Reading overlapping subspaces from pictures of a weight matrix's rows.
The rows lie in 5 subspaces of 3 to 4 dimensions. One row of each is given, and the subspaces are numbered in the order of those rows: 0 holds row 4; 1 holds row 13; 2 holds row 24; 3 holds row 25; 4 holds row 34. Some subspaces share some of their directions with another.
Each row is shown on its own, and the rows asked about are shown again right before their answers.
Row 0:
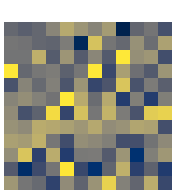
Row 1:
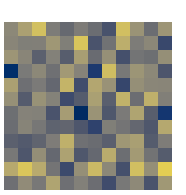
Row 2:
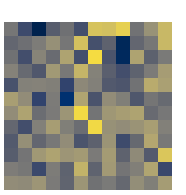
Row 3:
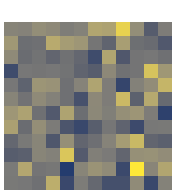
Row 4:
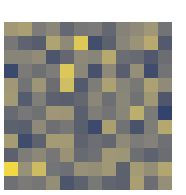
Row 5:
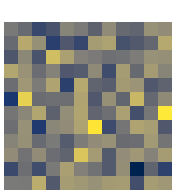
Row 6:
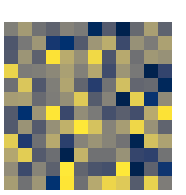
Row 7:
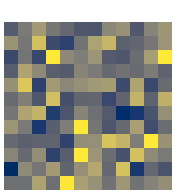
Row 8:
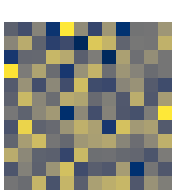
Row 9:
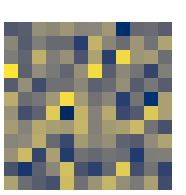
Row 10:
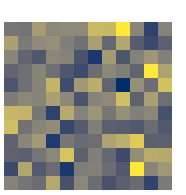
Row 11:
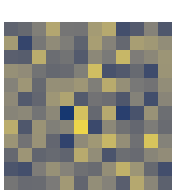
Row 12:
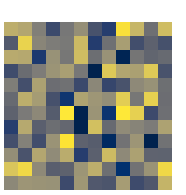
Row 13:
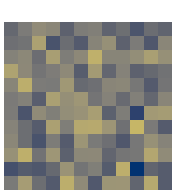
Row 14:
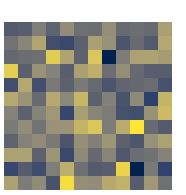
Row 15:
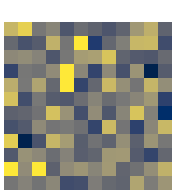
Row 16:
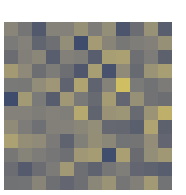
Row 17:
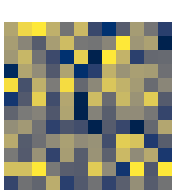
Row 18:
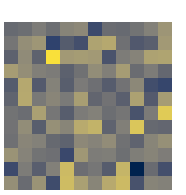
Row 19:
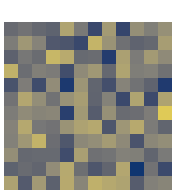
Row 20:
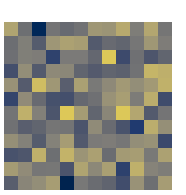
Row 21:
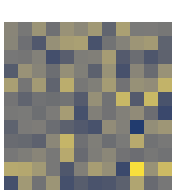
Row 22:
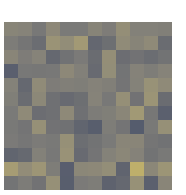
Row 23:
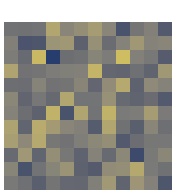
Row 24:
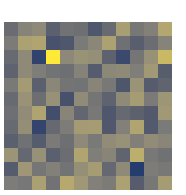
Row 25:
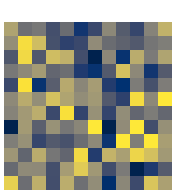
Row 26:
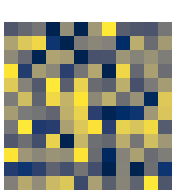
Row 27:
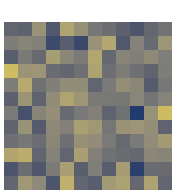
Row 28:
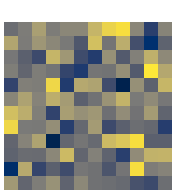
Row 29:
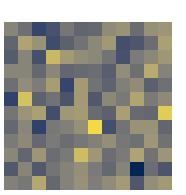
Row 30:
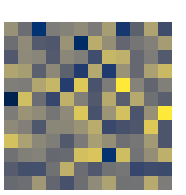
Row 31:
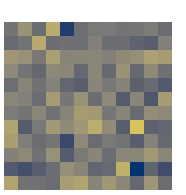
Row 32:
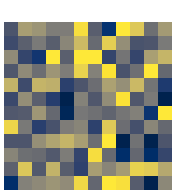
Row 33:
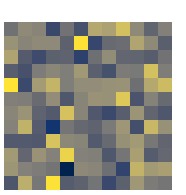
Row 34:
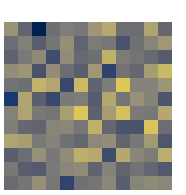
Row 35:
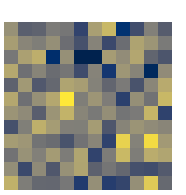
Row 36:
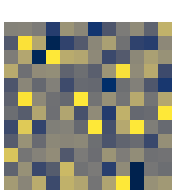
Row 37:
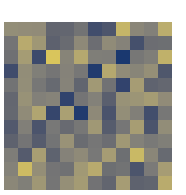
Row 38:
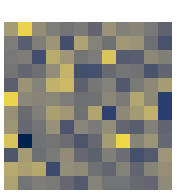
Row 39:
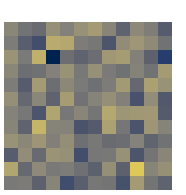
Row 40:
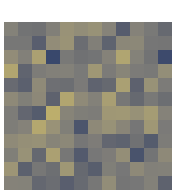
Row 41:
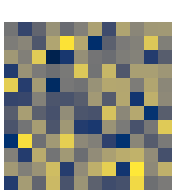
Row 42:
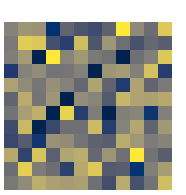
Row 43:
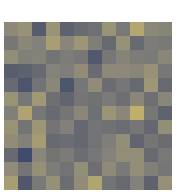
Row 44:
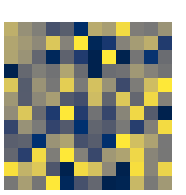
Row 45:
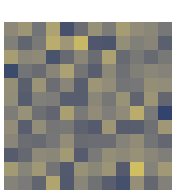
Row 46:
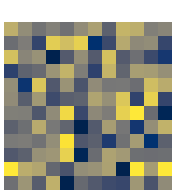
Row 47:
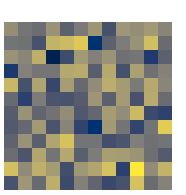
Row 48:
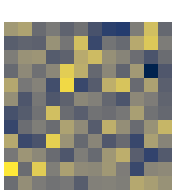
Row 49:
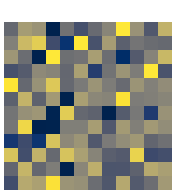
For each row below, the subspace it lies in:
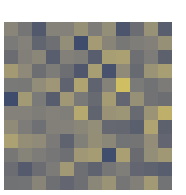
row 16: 4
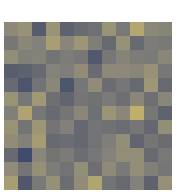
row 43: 1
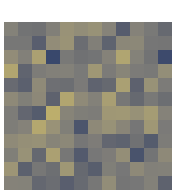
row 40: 2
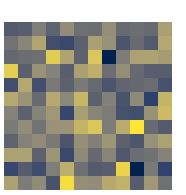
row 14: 4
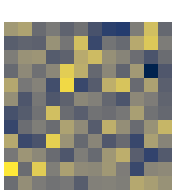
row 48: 0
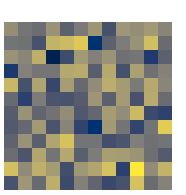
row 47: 0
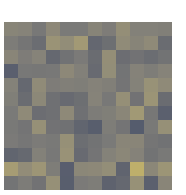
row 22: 1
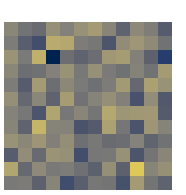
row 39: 2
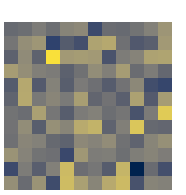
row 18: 3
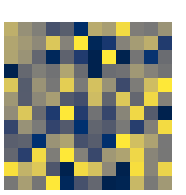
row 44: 3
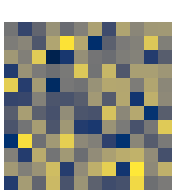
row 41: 0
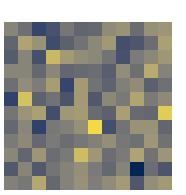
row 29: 4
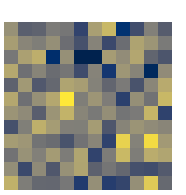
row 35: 3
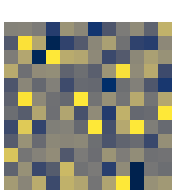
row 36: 2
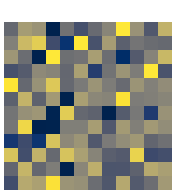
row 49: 3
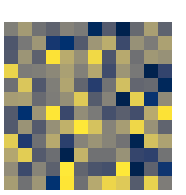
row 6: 0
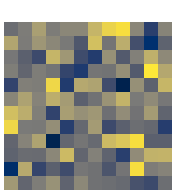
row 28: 0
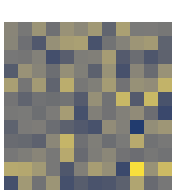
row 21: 1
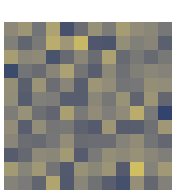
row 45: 1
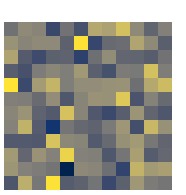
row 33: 3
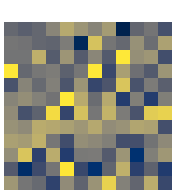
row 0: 2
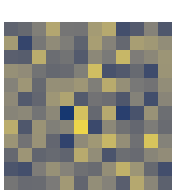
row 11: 2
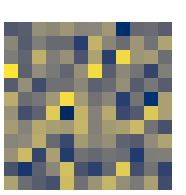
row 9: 4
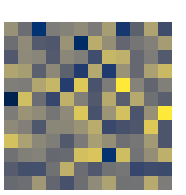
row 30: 4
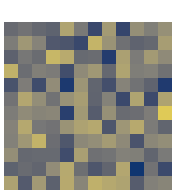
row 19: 1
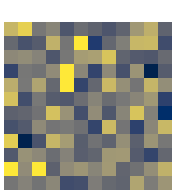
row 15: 0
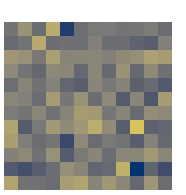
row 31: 1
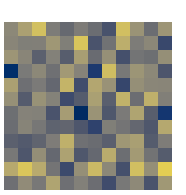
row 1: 4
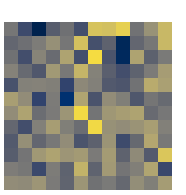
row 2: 4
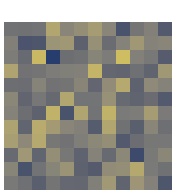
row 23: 3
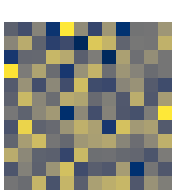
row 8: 1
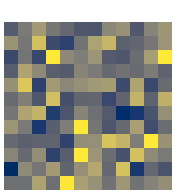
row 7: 2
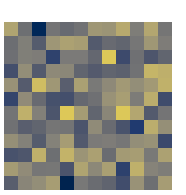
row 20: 4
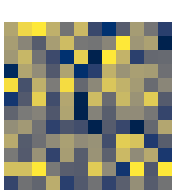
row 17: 4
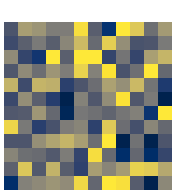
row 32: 3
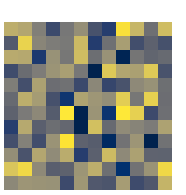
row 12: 2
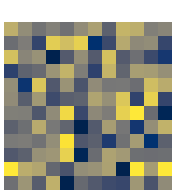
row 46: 2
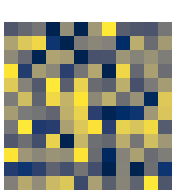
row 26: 3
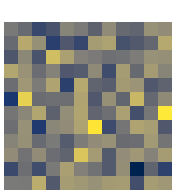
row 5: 4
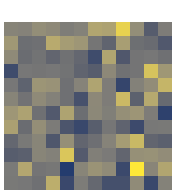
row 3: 0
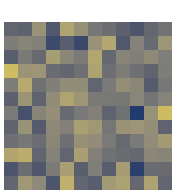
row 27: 1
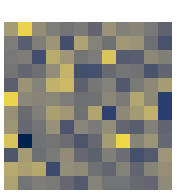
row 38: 0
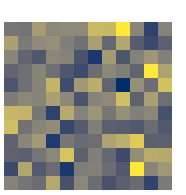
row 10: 0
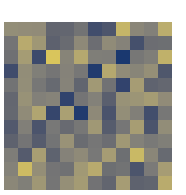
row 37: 3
